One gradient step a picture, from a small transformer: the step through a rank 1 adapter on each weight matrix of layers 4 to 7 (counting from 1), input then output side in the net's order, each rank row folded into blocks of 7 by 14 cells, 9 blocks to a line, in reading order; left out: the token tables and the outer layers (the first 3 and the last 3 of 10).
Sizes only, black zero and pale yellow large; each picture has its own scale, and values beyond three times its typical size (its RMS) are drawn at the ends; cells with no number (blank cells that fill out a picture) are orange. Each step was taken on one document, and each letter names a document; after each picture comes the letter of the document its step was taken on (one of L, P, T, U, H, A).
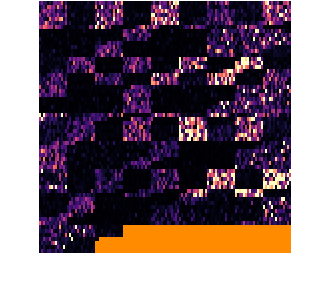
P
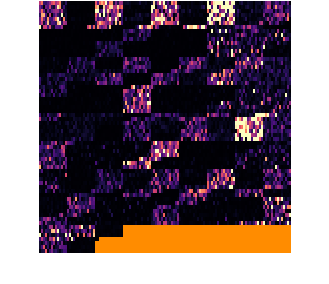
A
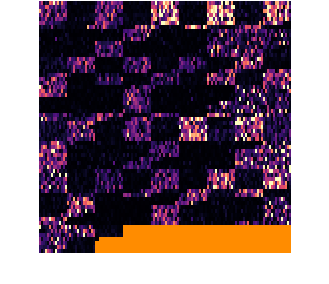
P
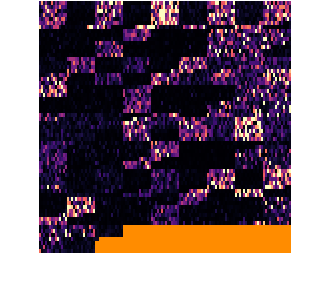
A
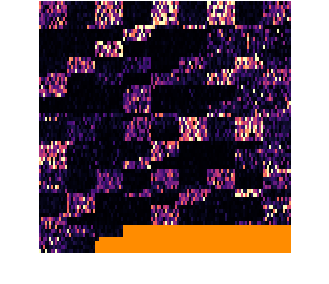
A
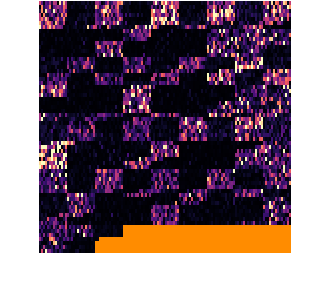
P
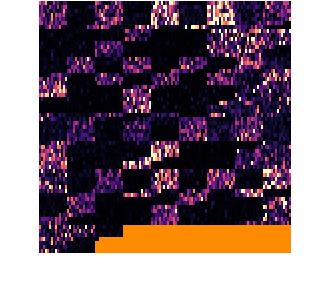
P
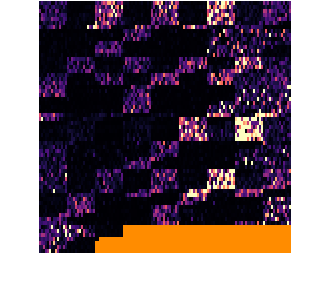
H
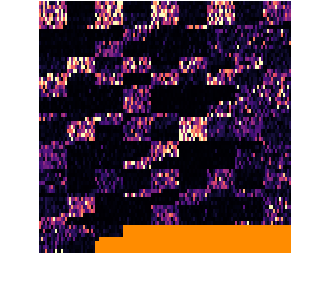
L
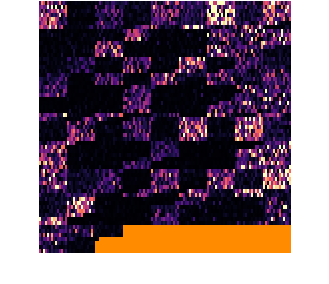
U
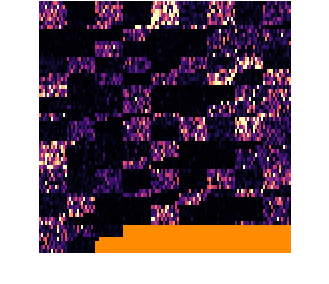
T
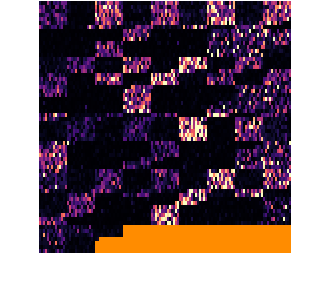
U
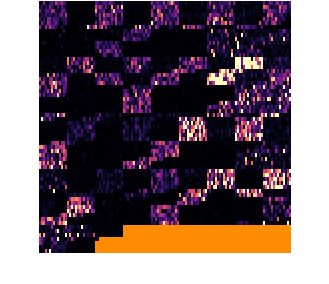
H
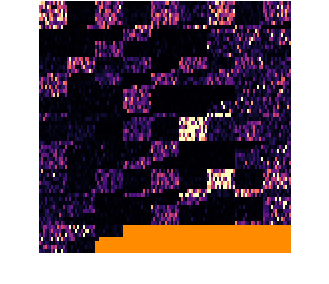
L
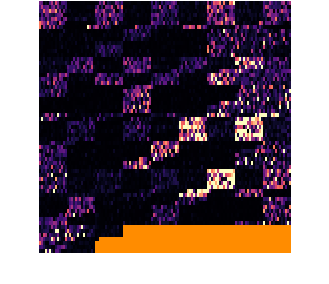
H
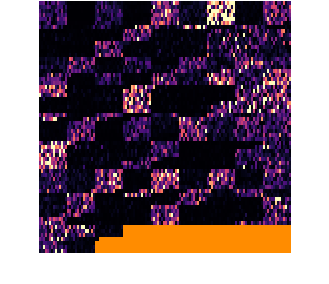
T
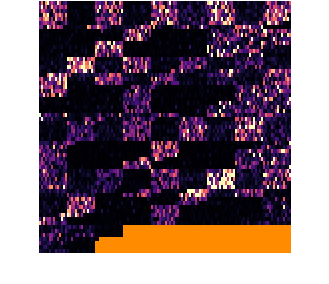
U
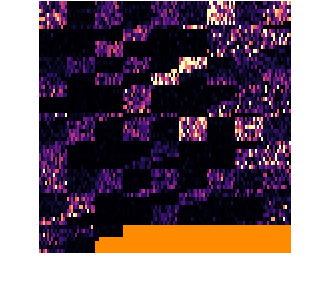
U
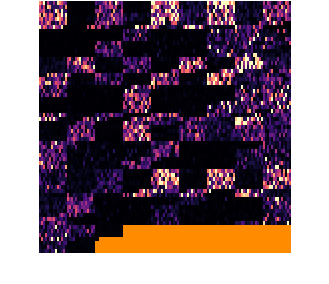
T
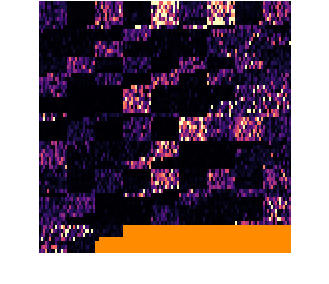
L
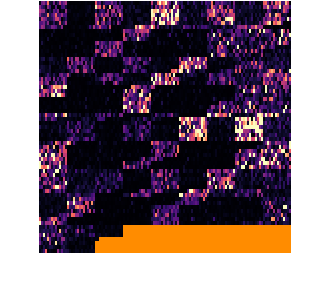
U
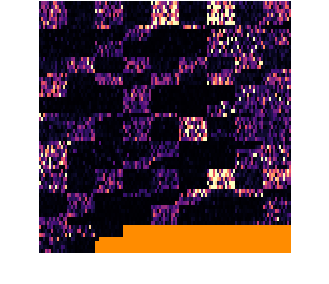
P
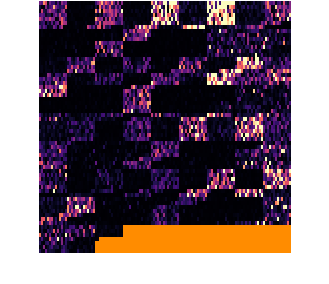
A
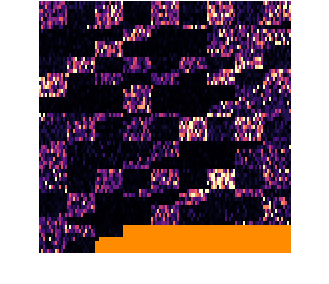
P
